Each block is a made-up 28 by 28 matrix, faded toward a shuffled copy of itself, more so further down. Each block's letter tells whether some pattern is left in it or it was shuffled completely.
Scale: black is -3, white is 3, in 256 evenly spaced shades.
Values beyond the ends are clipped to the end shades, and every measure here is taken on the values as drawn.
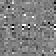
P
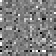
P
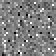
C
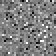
C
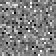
C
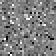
C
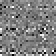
P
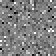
C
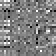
P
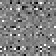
P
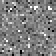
C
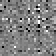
P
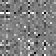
P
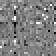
P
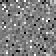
C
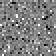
C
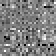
P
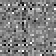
P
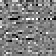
P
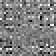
P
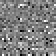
P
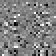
P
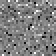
C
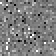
C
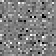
P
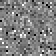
C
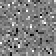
C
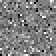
C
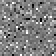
C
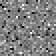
C
